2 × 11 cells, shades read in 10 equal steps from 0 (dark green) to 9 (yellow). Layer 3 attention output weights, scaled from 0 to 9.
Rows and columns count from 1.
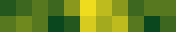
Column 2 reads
2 4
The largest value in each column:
3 4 3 2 5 9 7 7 3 3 3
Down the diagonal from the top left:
1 4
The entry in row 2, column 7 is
6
